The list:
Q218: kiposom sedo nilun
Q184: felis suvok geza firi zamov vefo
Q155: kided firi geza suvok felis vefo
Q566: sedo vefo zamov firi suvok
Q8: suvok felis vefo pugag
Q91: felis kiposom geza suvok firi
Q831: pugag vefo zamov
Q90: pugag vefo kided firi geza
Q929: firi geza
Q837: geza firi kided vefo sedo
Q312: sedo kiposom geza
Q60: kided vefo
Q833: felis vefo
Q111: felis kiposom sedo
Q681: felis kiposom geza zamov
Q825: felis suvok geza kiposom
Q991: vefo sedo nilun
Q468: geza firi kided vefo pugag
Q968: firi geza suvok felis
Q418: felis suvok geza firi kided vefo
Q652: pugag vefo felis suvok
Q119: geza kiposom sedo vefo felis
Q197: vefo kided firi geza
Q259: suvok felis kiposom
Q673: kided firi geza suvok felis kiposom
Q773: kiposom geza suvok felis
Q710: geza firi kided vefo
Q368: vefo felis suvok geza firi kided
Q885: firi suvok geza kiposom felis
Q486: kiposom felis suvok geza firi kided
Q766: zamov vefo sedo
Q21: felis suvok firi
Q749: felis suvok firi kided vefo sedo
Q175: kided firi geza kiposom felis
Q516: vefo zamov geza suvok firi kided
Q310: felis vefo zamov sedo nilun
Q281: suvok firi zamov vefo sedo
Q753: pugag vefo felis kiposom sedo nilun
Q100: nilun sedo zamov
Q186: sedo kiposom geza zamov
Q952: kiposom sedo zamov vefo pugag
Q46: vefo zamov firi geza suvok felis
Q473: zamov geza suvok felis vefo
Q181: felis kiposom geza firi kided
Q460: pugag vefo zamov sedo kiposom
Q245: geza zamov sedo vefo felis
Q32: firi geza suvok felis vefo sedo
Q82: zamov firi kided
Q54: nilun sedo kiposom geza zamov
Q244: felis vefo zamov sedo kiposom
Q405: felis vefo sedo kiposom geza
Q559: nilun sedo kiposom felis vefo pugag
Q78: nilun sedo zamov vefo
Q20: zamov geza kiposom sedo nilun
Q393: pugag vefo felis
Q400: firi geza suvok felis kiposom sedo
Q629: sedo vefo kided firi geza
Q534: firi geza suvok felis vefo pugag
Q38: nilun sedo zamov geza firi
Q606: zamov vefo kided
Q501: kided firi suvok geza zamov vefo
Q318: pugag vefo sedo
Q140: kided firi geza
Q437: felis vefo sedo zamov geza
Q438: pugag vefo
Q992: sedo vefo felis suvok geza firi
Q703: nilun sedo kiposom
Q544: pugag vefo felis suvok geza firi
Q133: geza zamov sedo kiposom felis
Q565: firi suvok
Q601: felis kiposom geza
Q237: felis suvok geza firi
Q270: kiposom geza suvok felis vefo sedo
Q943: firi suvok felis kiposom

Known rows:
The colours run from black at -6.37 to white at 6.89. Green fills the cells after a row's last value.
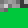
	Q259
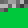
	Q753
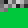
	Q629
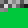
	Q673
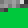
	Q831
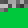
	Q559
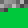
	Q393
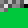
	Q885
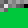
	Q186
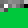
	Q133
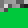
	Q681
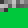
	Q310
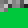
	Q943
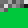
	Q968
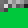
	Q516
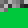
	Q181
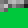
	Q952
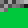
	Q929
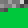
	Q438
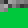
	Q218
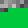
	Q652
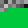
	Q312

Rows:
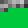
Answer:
Q766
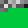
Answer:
Q501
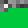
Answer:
Q54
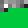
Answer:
Q473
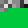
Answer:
Q486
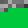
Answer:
Q405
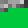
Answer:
Q460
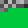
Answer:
Q468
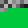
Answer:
Q175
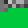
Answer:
Q197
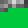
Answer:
Q606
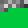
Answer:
Q418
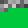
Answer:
Q749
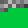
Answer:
Q368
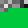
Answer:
Q773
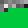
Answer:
Q245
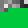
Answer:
Q825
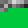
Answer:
Q82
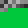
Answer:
Q140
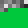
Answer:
Q237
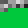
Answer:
Q566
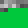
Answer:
Q8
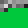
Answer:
Q46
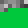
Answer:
Q21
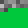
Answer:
Q833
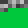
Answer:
Q78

